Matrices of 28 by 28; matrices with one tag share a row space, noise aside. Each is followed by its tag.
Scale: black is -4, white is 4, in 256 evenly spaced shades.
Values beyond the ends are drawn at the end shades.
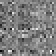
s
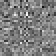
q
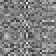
q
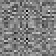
q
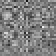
q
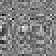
s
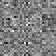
q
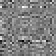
s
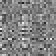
s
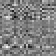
q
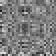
s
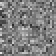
s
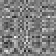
q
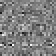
s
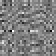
s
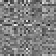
q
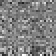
s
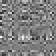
s
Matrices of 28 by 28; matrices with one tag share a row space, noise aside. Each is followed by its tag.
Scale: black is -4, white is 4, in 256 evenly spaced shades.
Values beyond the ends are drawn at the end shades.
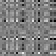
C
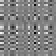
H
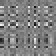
H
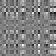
C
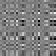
C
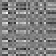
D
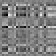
D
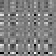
H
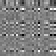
C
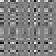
H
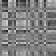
D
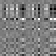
C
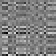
D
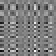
H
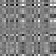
C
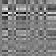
D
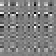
H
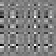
H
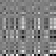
C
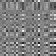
C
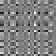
H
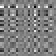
H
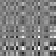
C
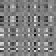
H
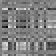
D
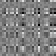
C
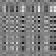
C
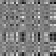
C
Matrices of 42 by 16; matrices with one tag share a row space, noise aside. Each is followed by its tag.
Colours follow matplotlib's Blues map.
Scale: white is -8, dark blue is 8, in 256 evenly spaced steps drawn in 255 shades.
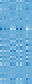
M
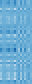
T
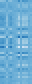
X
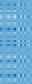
T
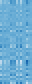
M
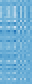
T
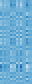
M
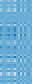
T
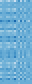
T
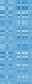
X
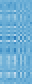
T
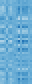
X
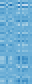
X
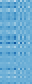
T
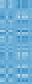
X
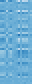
X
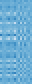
T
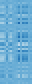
X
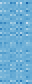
M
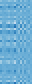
T
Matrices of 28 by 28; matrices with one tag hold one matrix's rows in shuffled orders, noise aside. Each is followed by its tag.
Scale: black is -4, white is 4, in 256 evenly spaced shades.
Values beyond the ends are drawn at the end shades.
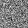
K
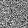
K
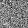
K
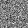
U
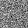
K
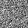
K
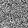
K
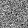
K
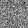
U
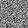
U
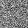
K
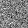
K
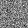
U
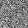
K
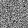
U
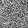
K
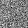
K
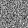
U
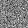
U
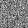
U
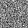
U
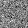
K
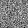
U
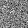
K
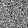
K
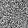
K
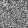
K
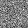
U
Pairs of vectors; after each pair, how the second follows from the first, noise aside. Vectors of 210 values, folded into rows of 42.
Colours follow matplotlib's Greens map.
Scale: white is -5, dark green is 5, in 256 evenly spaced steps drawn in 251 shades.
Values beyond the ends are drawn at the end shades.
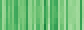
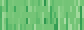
partly zeroed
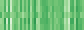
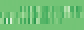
partly zeroed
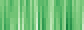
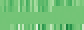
partly zeroed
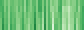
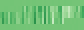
partly zeroed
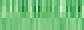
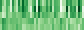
scaled up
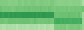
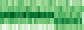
scaled up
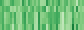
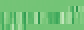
partly zeroed
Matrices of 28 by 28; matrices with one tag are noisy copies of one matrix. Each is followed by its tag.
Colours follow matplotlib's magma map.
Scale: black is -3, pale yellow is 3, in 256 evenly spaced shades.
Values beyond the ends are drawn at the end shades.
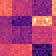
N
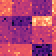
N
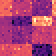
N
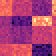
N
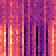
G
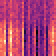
G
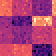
N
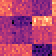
N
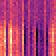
G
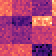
N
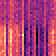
G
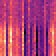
G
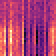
G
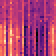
G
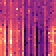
G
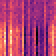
G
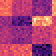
N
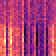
G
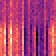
G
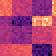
N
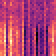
G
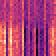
G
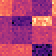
N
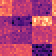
N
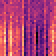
G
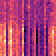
G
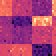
N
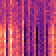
G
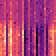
G
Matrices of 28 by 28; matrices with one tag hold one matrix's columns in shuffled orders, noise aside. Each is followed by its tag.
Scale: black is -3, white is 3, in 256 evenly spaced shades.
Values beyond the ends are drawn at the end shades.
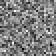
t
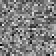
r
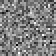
r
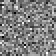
r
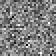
r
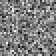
t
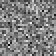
r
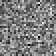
r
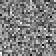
r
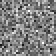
t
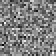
r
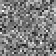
t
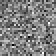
r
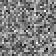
t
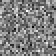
t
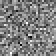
r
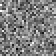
t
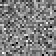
r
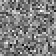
t
